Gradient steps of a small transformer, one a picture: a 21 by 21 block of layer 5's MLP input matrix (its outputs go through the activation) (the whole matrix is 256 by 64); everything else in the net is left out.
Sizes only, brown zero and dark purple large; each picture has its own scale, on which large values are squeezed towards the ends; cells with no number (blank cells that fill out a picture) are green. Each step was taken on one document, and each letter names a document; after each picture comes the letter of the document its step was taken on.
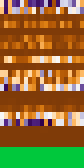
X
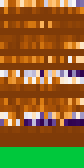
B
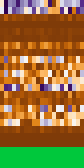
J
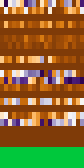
B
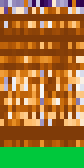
X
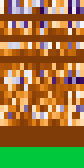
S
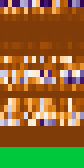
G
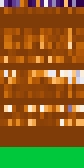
J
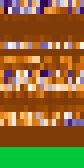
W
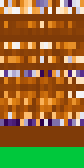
B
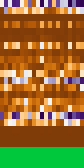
W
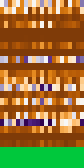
X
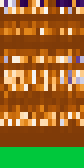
J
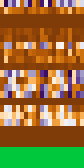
J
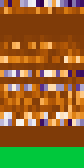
W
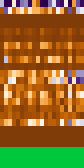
J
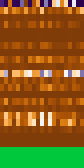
G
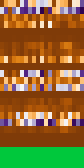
X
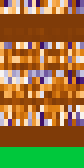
W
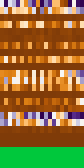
X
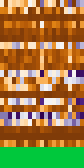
W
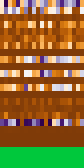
X
